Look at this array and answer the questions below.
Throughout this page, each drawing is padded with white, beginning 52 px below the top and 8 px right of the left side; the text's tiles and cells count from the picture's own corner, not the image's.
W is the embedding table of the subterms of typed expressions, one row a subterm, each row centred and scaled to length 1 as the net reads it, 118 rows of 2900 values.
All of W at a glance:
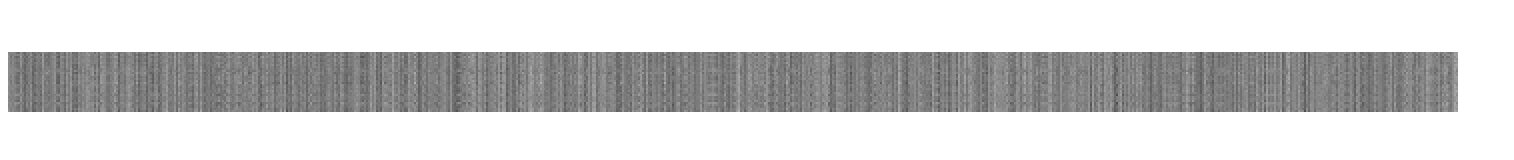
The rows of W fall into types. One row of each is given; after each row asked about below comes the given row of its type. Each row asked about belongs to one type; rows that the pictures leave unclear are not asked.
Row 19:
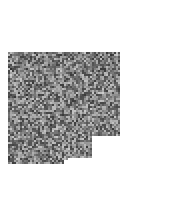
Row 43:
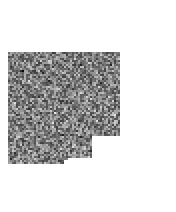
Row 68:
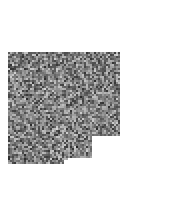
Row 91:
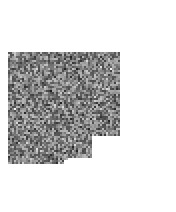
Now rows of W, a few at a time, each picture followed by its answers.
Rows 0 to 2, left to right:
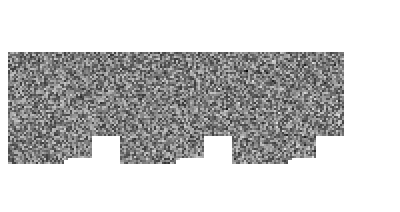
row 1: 68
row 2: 43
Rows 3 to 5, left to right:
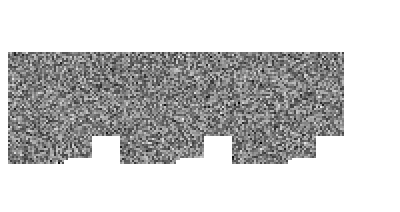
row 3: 68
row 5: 19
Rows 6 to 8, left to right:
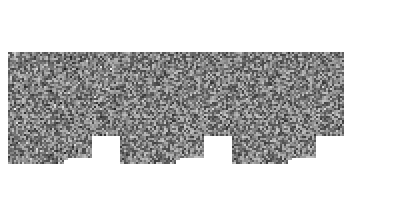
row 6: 91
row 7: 91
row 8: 91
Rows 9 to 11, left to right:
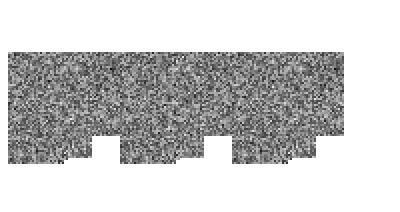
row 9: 19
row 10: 19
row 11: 19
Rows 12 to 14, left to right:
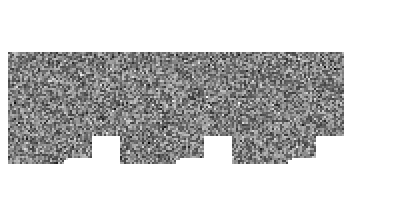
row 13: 91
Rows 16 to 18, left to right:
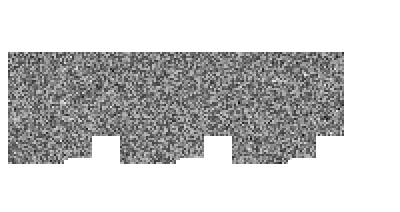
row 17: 91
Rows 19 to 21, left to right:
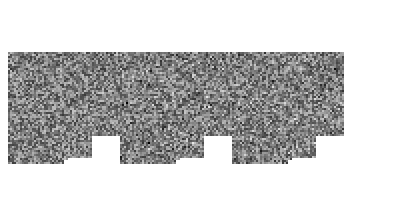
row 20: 19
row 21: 19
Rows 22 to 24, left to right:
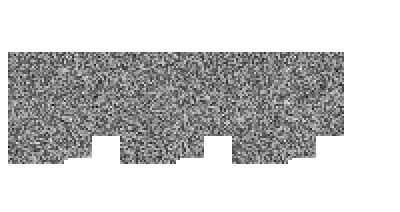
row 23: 68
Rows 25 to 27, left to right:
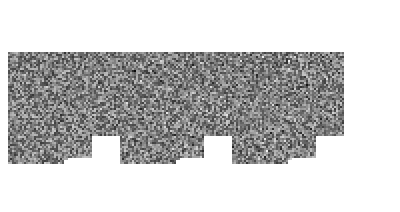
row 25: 91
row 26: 43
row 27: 68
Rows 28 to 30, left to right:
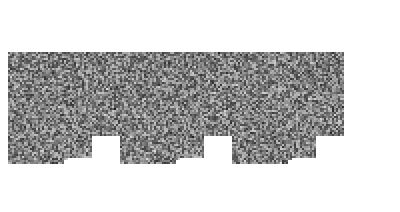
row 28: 68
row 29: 43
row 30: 43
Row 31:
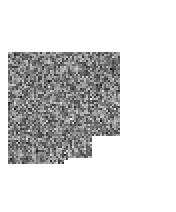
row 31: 19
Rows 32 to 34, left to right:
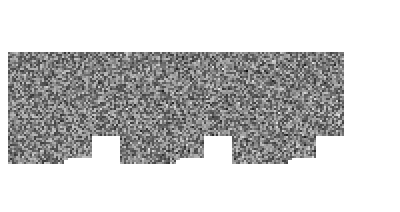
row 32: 91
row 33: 91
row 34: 43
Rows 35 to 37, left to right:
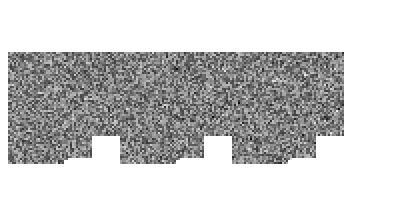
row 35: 43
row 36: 43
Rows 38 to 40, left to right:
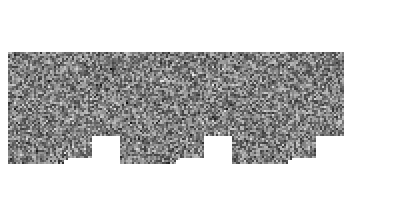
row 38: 19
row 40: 19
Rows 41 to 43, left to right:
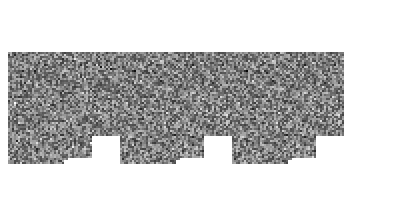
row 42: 43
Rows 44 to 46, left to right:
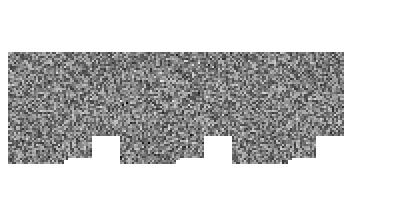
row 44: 19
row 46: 43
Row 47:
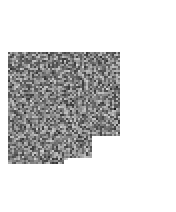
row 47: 68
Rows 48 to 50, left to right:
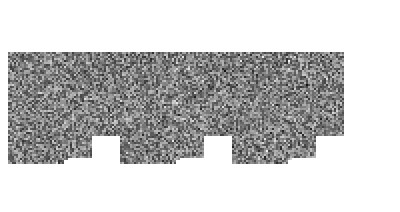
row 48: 43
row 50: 68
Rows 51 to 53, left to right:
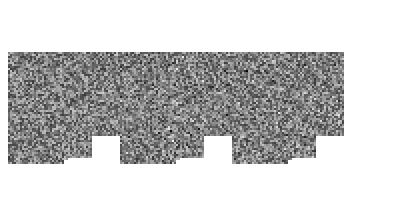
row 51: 19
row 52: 68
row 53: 43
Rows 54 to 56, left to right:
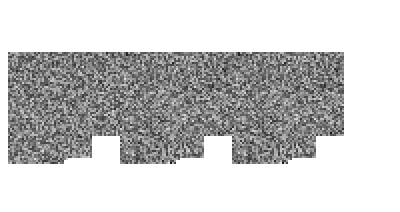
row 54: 43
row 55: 68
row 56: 68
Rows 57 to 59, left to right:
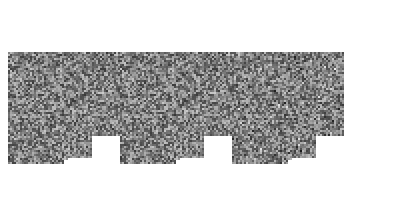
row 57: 19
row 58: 19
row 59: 91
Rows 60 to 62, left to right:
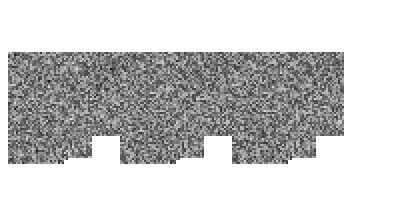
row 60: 19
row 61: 43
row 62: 19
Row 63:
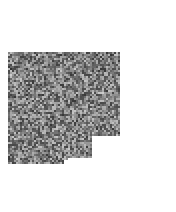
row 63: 19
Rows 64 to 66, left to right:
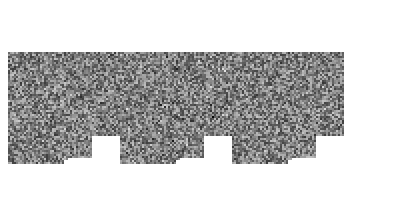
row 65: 43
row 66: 91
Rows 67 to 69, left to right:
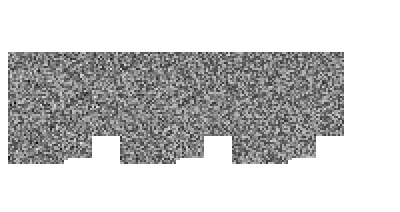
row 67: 19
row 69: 91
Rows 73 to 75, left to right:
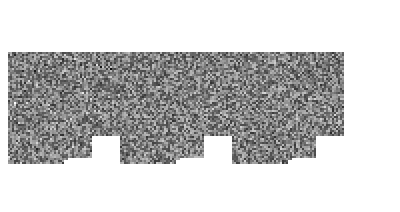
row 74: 91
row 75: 43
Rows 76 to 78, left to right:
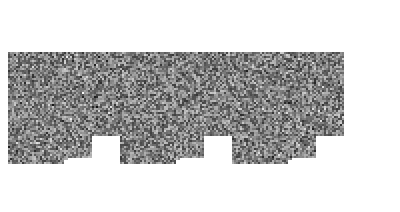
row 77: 19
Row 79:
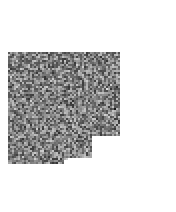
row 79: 68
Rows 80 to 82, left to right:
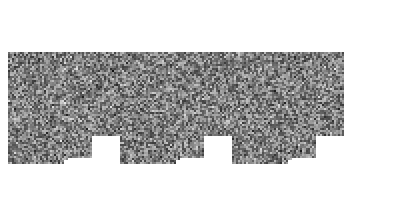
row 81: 19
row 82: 91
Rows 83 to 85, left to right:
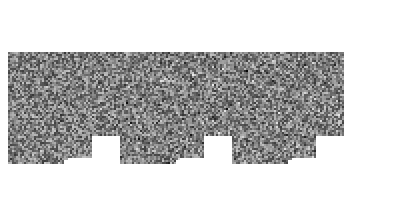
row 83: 91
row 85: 43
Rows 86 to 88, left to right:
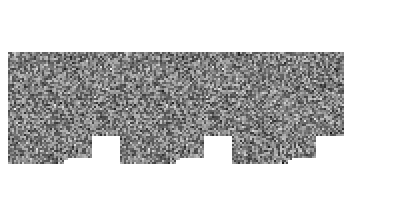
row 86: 91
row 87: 91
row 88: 68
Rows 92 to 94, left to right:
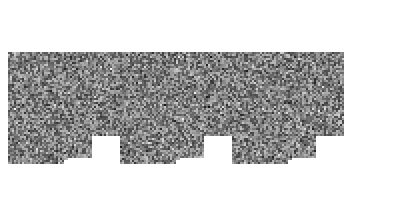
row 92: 91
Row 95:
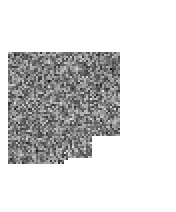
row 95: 19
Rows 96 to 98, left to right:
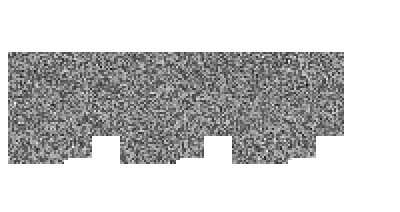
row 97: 43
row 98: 68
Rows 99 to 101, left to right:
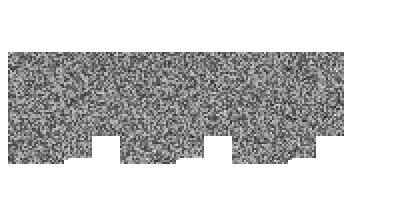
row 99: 19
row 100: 43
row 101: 43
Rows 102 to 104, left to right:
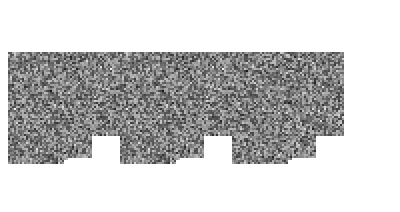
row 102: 91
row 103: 91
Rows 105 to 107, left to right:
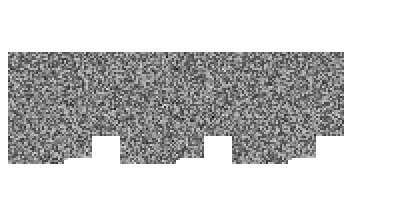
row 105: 68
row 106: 43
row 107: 91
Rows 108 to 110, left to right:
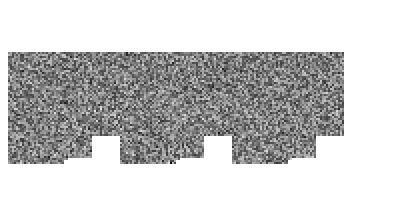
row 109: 68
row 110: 43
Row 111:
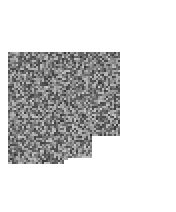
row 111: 91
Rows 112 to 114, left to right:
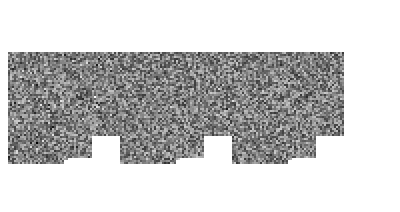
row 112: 91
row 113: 68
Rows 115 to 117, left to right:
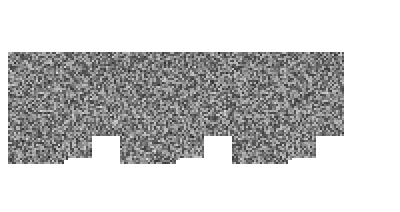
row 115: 19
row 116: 43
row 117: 19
